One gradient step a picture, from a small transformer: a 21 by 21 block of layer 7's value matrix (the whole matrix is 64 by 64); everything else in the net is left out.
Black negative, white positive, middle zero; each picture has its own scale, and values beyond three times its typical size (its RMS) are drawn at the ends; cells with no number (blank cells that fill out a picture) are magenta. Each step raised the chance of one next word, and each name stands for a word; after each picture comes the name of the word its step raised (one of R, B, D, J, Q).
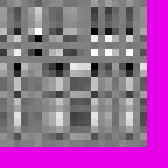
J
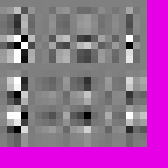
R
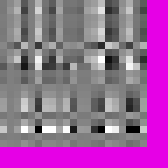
R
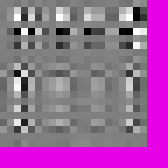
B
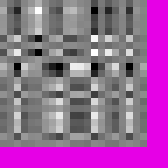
J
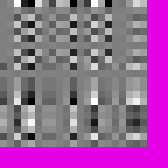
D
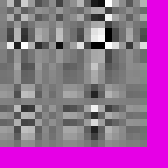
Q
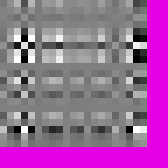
R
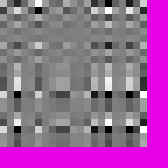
Q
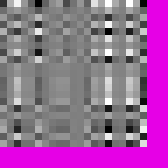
D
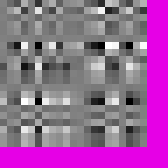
Q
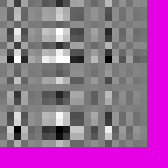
R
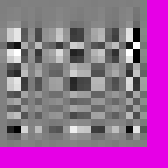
R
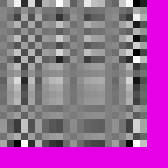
D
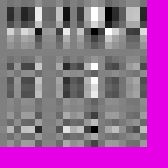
B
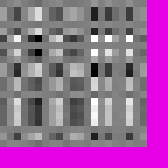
J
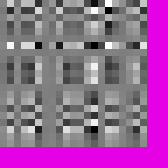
Q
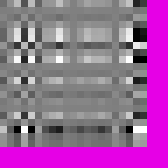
R
